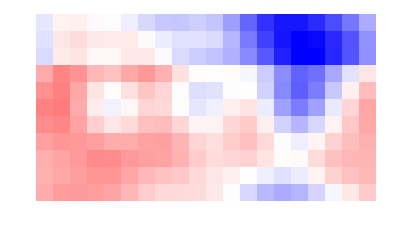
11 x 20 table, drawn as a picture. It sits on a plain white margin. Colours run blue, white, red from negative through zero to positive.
Histogram: skewed, a long tail of low values. Ninth with the lowest average: top right. Seam: horizontal, 30% of the way down, the bottom part higher. Calmest part: bottom left. Lone odd cells: none.
